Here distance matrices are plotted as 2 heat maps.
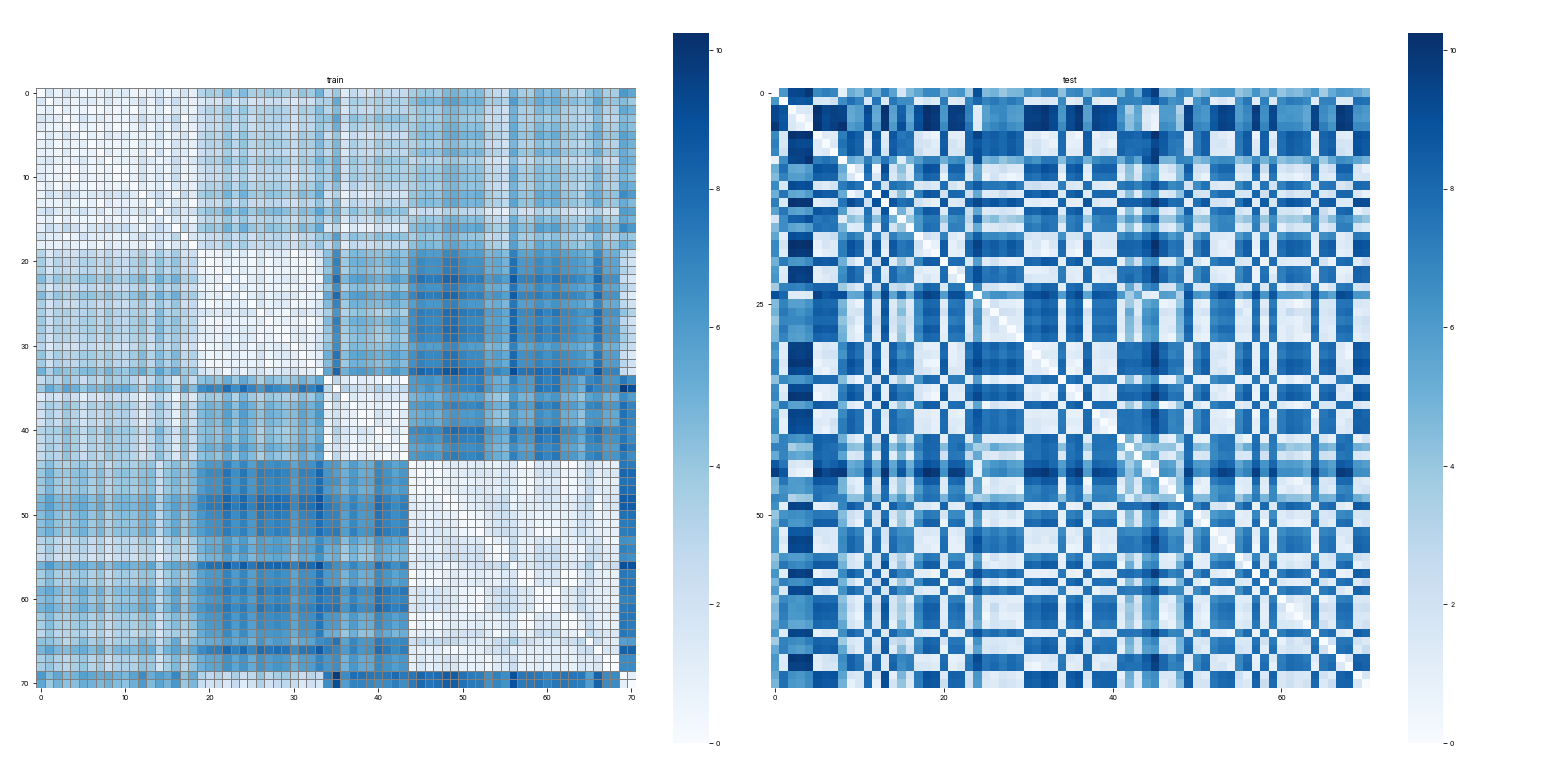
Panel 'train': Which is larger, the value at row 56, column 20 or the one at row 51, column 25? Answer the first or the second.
the first
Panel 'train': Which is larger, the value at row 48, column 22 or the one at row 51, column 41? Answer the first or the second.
the first
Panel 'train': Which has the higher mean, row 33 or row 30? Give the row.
33
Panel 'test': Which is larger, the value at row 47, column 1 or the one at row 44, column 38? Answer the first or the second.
the second
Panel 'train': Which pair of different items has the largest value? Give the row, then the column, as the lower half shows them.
69, 35
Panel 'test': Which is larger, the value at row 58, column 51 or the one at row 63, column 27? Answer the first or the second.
the second
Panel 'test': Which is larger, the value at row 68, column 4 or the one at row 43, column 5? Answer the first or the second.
the first
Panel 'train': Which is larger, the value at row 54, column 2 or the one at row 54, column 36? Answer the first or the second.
the second
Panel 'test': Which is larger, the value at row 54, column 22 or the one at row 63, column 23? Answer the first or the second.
the second
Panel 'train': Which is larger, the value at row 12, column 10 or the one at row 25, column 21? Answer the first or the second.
the first
